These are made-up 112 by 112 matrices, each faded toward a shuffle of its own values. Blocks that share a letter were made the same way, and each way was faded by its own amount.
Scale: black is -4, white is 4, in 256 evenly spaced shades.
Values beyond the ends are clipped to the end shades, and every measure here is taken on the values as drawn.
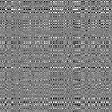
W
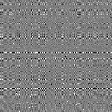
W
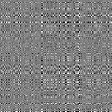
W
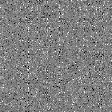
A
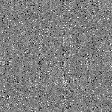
A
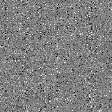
A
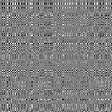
W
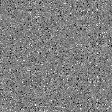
A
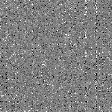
A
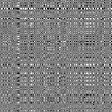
W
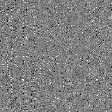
A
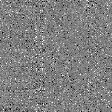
A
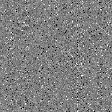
A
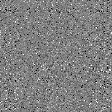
A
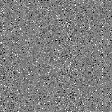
A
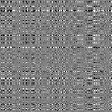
W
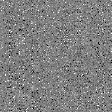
A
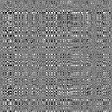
W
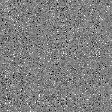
A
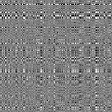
W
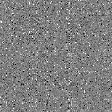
A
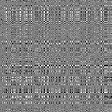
W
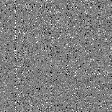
A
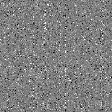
A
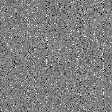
A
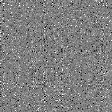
A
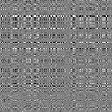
W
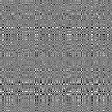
W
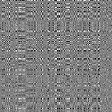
W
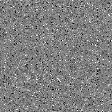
A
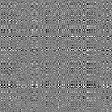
W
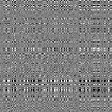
W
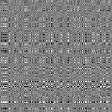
W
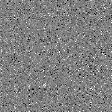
A
